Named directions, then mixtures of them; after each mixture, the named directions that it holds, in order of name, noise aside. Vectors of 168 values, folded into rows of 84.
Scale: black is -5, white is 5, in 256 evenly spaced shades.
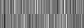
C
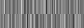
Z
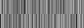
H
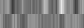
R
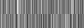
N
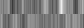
R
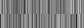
H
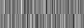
Z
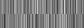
C, Z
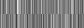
N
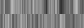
R, Z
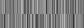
C, Z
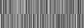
H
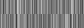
N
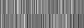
C, N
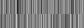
N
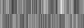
N, R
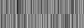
N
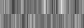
R, Z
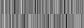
C, Z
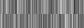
N, R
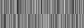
C, N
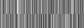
N
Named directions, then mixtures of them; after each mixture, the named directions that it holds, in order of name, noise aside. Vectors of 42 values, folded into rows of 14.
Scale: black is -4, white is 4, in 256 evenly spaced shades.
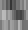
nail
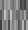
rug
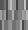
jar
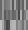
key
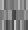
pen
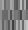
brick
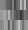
brick, nail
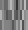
brick, jar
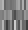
pen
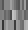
brick, pen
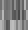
key, nail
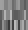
brick, pen, rug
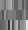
brick, rug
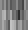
key, nail, rug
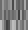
key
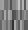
key, pen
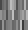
jar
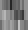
nail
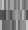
brick, jar, nail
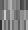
jar, rug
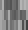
nail, pen, rug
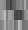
nail
